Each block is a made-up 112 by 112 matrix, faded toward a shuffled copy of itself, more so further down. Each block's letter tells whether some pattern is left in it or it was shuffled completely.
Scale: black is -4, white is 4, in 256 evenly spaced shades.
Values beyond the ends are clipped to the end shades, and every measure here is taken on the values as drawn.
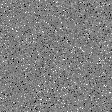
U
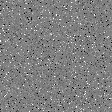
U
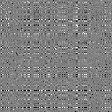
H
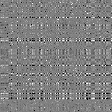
H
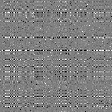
H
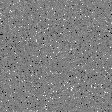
U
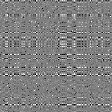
H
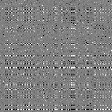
H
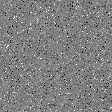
U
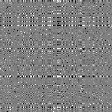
H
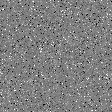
U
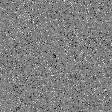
U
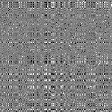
H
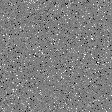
U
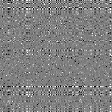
H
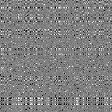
H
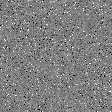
U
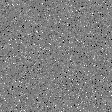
U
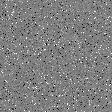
U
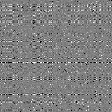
H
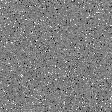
U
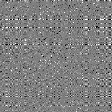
H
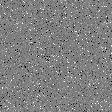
U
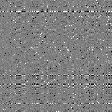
H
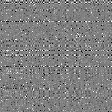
H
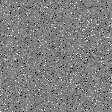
U
